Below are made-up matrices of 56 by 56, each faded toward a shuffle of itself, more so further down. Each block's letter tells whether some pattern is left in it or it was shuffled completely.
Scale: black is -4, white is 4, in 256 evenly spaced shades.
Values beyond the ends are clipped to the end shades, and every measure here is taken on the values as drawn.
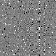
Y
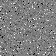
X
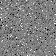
X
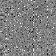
Y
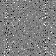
Y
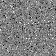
X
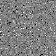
Y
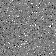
X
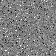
X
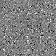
Y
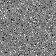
X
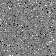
X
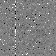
Y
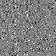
Y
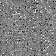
Y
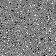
X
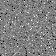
X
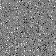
Y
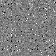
Y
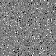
Y
